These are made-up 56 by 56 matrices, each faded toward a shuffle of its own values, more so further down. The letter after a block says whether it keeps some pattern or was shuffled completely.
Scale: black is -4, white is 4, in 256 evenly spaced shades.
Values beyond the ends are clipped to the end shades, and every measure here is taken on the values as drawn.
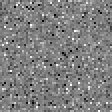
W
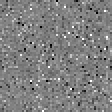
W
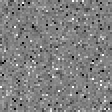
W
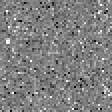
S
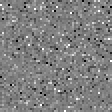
W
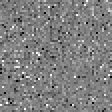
S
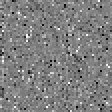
S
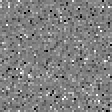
W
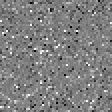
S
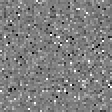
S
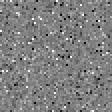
W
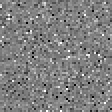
W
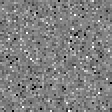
W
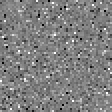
W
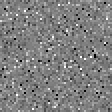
W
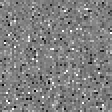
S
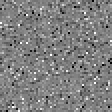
W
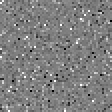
W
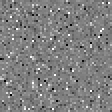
S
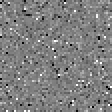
S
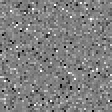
W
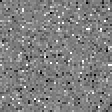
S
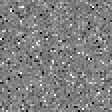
W
